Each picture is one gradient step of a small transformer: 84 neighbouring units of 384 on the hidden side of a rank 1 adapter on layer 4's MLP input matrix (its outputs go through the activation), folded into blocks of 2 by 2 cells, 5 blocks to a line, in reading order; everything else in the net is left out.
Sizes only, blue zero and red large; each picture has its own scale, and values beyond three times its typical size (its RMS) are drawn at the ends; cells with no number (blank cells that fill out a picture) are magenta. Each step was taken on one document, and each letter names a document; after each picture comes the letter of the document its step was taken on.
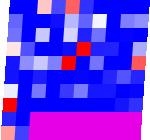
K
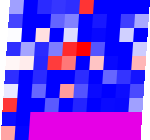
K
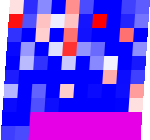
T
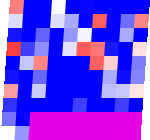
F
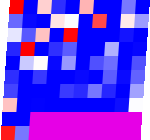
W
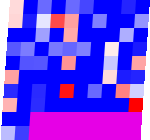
T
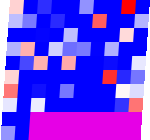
T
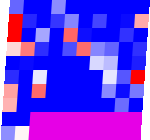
F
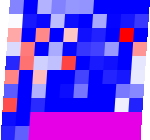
K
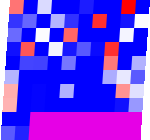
T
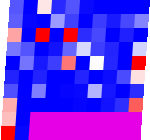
K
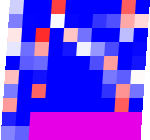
F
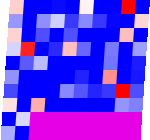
W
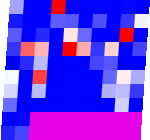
F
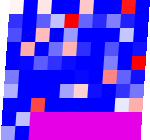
W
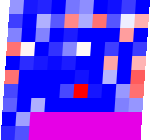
W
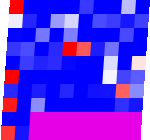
T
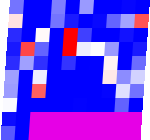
F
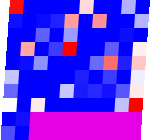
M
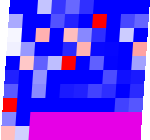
K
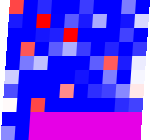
M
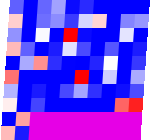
W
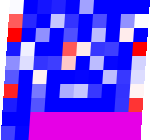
K
